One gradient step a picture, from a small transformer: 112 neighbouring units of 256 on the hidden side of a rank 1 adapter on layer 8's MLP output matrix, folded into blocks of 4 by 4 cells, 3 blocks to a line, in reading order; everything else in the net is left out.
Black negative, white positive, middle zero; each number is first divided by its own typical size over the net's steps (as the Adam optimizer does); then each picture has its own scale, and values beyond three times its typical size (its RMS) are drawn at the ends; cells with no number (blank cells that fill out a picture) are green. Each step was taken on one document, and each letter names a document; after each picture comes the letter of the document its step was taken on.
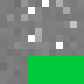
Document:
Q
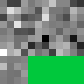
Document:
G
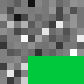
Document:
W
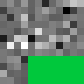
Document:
G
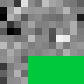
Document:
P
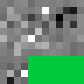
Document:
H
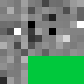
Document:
P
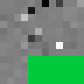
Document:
Q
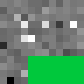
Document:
H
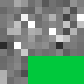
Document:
P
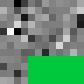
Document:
P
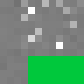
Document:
Q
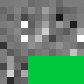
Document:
W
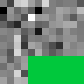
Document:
G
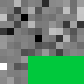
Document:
P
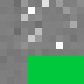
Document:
Q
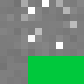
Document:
Q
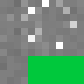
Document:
Q
